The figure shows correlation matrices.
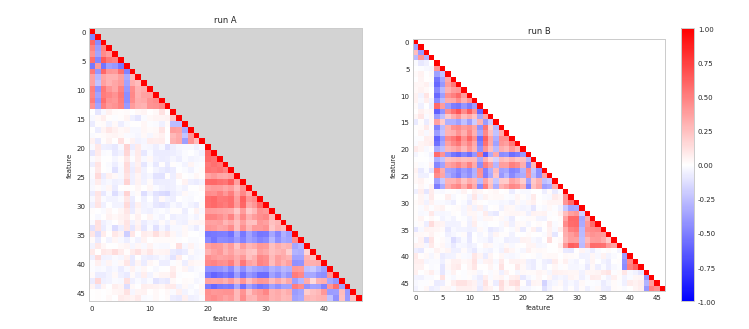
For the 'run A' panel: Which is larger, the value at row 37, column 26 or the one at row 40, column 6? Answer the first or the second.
the first
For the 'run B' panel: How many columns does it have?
47
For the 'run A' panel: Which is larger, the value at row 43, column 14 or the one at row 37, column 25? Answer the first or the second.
the second
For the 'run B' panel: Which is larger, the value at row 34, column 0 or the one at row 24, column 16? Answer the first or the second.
the first
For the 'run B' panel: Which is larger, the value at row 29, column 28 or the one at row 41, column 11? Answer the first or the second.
the first
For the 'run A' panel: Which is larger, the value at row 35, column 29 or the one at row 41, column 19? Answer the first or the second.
the second
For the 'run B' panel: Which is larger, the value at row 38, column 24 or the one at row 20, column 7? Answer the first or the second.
the second
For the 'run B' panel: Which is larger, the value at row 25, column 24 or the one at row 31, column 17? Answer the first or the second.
the first
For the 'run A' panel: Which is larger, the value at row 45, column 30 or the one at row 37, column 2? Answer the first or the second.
the first
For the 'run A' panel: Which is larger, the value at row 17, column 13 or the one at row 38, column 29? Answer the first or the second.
the second
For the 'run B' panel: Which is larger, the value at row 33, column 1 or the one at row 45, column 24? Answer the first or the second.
the first
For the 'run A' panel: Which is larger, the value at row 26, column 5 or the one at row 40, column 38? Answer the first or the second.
the second
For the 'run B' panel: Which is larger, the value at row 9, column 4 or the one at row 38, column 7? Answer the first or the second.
the second
